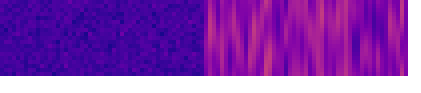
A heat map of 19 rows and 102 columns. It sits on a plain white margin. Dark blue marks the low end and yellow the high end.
It is made of 1 by 2 panels. Panel 1,1: very low, fine-grained, faint in contrast. Panel 1,2: low, streaked downward.
